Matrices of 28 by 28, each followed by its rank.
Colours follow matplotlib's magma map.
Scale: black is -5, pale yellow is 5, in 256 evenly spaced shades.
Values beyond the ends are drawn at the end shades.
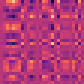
two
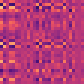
two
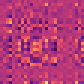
three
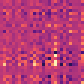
three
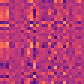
three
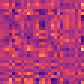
three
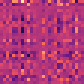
three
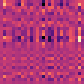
two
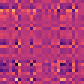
two
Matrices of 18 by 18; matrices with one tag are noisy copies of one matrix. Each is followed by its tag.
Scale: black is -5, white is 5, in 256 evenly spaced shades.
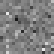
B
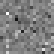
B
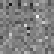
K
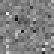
B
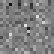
K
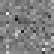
B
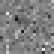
B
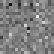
K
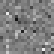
B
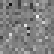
K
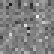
K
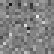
K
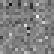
K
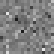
B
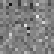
K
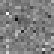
B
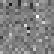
K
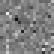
B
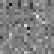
K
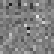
K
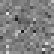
B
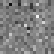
K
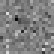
B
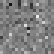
K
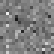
B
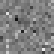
B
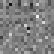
K
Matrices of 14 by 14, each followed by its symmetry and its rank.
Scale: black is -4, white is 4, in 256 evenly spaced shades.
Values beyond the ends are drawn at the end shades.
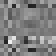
neither, rank two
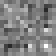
symmetric, rank three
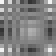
symmetric, rank one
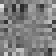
neither, rank three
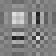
symmetric, rank one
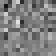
neither, rank three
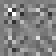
symmetric, rank three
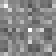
symmetric, rank three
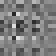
neither, rank two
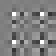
symmetric, rank one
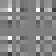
symmetric, rank one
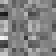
neither, rank two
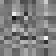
neither, rank two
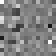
neither, rank three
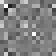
symmetric, rank three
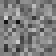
neither, rank three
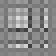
symmetric, rank one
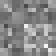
symmetric, rank three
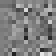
neither, rank three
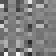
neither, rank two
